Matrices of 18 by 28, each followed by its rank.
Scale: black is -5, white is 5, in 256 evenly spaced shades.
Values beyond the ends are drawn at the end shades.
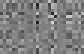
three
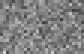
full rank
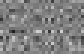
three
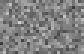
full rank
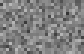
full rank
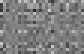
three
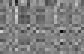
three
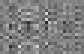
three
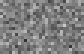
full rank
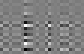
one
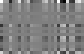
one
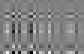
one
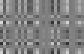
one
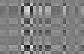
one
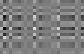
one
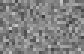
full rank
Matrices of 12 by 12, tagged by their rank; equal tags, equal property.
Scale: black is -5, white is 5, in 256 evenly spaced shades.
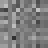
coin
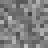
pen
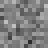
pen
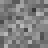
pen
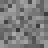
pen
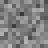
pen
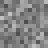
pen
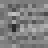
coin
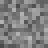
pen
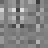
coin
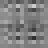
coin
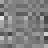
coin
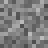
pen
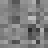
coin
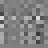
coin
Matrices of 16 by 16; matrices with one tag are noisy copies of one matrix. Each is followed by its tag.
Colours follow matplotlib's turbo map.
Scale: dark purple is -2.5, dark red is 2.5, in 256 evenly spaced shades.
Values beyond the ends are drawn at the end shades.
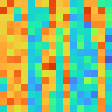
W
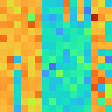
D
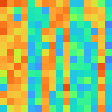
W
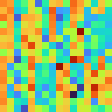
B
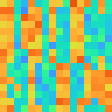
B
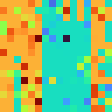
D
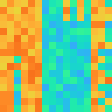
D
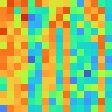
W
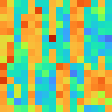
B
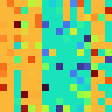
D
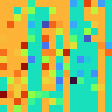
W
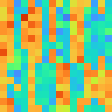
B
